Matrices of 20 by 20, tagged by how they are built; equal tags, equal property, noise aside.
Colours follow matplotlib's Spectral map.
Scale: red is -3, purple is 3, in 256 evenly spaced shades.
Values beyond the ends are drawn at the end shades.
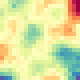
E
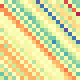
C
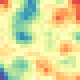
E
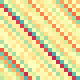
C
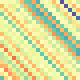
C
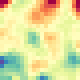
E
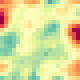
E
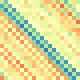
C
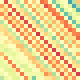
C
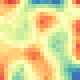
E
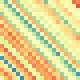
C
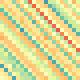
C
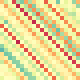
C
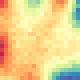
E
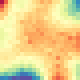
E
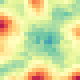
E
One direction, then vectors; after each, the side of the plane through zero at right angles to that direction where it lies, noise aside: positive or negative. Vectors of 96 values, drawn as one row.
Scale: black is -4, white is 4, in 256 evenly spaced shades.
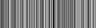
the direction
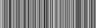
negative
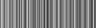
negative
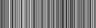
positive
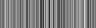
positive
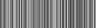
negative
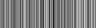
positive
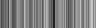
positive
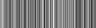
negative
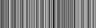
positive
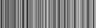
positive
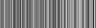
positive
